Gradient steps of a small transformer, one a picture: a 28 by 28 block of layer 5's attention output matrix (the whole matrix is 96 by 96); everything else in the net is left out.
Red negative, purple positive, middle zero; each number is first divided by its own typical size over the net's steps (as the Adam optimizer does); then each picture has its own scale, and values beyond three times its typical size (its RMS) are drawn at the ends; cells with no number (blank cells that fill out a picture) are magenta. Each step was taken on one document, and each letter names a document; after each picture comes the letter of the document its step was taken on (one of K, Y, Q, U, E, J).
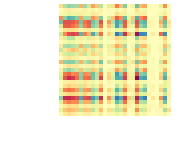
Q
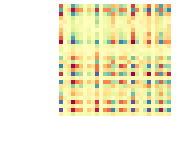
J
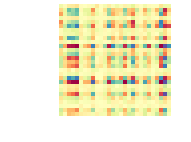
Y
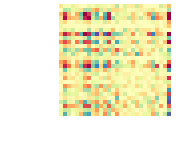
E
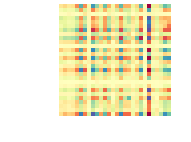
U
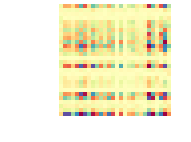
Y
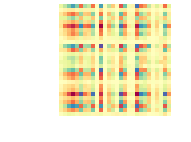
Q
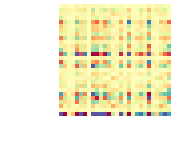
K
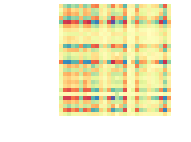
Q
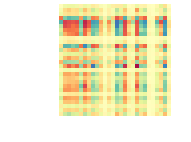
Q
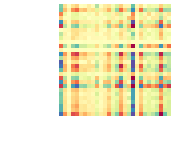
J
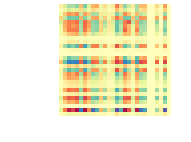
Q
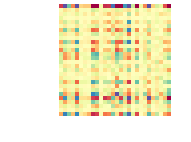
K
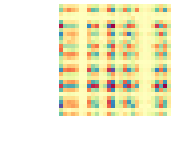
J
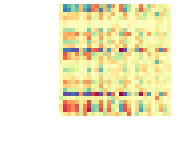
E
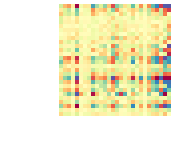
Y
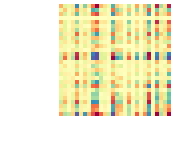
K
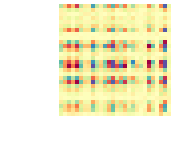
Y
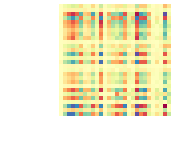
Q
